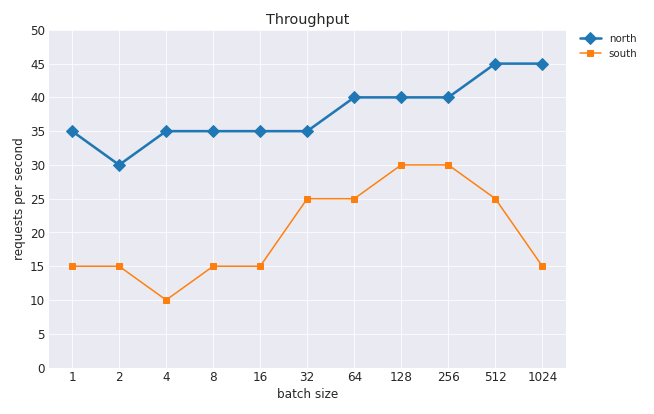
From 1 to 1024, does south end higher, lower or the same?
the same
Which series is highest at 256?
north
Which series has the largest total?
north
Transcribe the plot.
Title: Throughput
x-axis: batch size, ticks 1 2 4 8 16 32 64 128 256 512 1024
y-axis: requests per second, ticks 0 5 10 15 20 25 30 35 40 45 50
Legend: north, south
Values:
north: 35 30 35 35 35 35 40 40 40 45 45
south: 15 15 10 15 15 25 25 30 30 25 15
